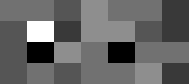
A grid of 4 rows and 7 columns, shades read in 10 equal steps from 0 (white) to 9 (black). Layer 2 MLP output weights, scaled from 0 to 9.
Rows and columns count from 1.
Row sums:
37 34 43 38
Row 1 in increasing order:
4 5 5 5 5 6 7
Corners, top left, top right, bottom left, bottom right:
5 7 6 7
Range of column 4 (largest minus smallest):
1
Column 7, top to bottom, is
7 7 5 7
